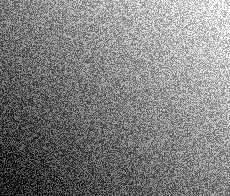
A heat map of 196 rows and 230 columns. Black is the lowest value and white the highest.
Mirror symmetry: none. Grain: fine. Ninth with the lowest average: bottom left. Slope: up to the top right. Stripes: none.
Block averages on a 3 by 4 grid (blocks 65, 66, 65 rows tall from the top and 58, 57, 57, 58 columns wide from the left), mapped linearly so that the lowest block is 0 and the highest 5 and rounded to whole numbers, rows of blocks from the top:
2 3 4 5 | 1 2 3 4 | 0 1 2 3
